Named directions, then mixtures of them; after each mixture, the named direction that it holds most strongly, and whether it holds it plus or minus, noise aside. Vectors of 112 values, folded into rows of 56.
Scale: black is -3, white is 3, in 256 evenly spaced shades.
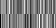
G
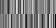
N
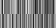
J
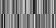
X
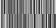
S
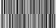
S, plus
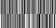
G, minus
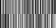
S, minus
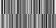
S, plus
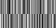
G, minus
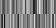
X, plus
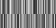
X, plus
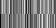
G, plus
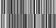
S, plus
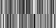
X, minus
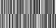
S, plus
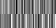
N, minus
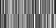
S, minus
